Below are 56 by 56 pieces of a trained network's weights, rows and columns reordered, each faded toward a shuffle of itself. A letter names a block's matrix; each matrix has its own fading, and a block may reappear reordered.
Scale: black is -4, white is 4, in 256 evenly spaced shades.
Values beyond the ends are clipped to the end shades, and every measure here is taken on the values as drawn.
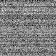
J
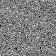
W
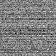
J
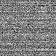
J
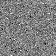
W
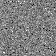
W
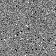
W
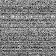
J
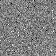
W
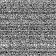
J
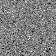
W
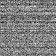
J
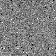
W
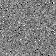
W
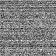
J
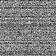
J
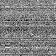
J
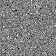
W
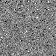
W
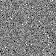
W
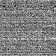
J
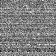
J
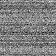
J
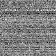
J
